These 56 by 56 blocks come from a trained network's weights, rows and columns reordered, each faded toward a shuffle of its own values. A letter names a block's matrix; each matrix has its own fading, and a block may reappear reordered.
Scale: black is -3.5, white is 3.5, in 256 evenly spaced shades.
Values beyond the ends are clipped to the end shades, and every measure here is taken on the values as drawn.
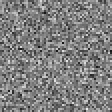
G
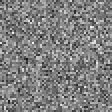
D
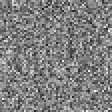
G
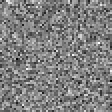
D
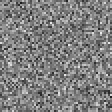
D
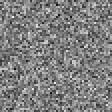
D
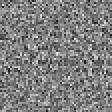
G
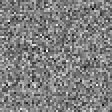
G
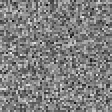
D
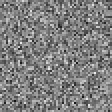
D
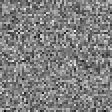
G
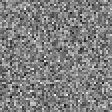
D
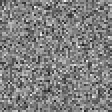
D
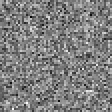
D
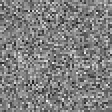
G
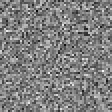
G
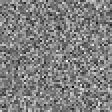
D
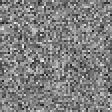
G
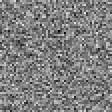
D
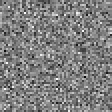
G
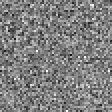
G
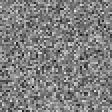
G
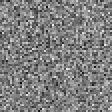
D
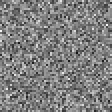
D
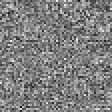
G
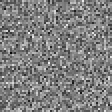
D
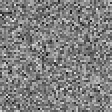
D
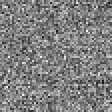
G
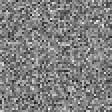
G
